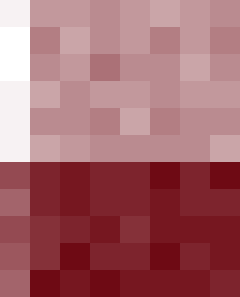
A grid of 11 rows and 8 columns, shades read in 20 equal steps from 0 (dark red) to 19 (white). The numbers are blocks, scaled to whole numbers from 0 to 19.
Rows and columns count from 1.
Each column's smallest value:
5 0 0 0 1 0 1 0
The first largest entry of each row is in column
1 1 1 1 1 1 1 1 1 1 1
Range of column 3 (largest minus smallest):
12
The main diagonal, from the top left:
18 9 11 11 12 10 2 2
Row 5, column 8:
10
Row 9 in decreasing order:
5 3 3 2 1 1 1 1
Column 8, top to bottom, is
10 9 10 11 10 12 0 2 1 1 2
